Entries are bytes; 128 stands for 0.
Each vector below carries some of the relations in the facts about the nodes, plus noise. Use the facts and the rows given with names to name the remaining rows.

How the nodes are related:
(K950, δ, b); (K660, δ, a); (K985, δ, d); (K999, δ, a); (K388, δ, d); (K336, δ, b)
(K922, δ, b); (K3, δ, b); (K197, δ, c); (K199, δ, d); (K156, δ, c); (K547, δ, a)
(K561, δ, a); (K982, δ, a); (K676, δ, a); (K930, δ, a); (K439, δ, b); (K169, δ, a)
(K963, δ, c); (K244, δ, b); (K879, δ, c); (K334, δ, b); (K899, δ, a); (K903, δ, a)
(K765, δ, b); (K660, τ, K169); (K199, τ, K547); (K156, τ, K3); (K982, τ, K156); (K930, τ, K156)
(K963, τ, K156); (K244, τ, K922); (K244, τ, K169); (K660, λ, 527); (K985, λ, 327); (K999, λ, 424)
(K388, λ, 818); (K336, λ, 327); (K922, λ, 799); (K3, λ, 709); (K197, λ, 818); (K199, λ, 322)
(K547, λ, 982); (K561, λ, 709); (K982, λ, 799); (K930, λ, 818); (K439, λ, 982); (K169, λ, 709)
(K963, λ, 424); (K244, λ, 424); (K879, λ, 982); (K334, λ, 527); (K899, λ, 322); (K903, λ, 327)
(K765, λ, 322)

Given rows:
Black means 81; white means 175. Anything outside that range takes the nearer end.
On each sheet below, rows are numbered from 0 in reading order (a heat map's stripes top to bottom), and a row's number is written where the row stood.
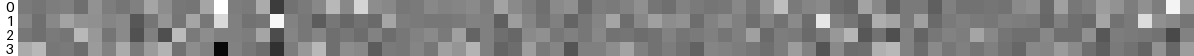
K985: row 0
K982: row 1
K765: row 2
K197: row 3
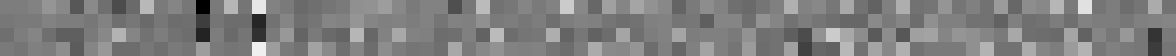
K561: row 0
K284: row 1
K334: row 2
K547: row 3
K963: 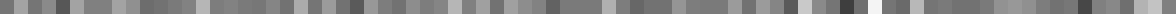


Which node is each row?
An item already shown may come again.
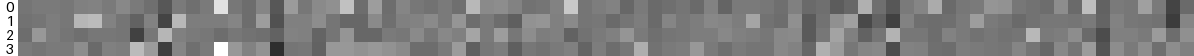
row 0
K439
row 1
K765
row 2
K156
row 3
K336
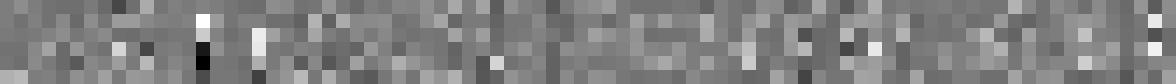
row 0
K156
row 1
K903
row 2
K547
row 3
K999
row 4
K660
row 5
K197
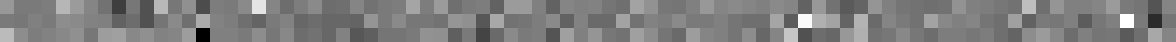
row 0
K899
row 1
K922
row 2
K930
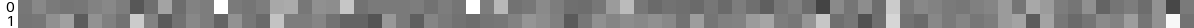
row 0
K879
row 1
K999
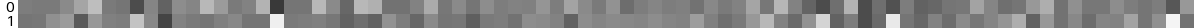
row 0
K199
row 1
K999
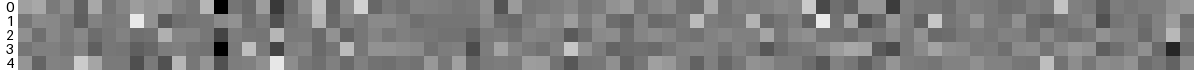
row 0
K388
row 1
K244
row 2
K676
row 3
K3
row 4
K899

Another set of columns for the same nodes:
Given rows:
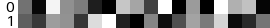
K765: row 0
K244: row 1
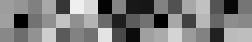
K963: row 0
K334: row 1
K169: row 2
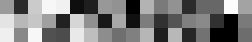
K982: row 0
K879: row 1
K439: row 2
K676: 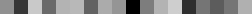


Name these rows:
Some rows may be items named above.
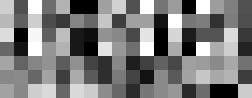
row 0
K199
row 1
K3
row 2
K922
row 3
K765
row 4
K156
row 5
K197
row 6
K547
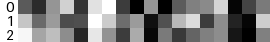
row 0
K244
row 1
K999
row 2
K879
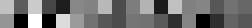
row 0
K3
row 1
K336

